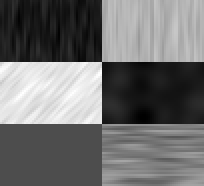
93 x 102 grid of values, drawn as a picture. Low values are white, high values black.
The table splits into 3 rows of 2 panels. Panel 1,1: very high, streaked downward, faint in contrast. Panel 1,2: low, streaked downward, faint in contrast. Panel 2,1: very low, slanting up to the right, faint in contrast. Panel 2,2: very high, smooth, faint in contrast. Panel 3,1: high, flat. Panel 3,2: middling, streaked across.
